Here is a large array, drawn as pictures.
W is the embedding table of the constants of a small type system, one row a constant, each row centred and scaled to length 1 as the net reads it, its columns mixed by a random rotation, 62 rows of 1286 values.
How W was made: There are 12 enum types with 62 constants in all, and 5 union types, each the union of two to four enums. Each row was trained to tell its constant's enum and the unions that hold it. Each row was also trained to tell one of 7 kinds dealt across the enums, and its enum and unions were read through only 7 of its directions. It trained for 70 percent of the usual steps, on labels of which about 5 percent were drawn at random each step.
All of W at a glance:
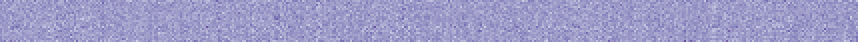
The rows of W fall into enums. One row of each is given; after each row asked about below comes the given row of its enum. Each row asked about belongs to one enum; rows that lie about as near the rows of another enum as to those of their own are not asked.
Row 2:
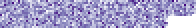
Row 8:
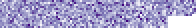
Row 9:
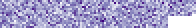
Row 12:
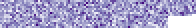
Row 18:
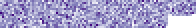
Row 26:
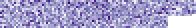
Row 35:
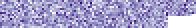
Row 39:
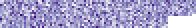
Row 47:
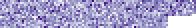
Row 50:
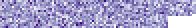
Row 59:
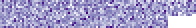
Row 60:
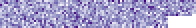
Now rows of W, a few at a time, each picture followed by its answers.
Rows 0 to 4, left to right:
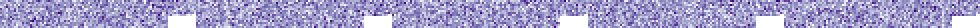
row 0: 26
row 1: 35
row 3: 59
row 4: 60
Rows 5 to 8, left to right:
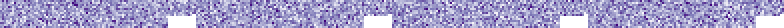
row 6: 2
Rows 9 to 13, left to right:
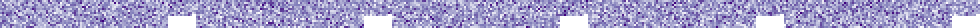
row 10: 18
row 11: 47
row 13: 39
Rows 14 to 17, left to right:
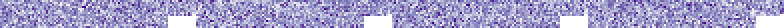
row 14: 9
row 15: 60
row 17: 8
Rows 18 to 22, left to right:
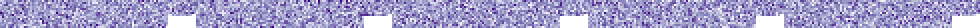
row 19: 60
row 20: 2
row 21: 39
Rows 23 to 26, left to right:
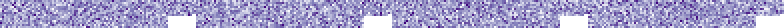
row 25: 18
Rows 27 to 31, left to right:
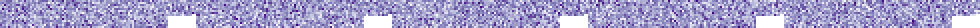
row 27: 18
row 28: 47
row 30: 59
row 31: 2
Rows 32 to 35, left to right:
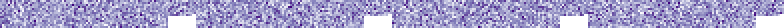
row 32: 9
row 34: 9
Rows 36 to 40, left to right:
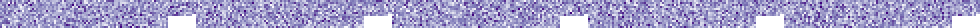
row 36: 9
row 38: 9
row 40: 39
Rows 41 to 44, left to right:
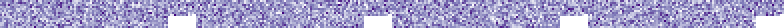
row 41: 39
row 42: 59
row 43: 59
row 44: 2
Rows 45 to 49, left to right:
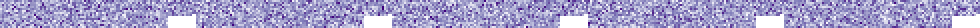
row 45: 47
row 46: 12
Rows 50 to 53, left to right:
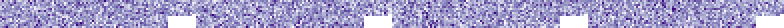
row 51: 50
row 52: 39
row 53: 18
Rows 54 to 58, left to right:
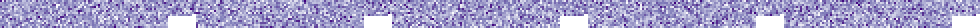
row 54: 47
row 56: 47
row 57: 2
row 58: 18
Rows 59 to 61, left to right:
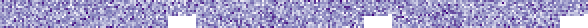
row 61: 59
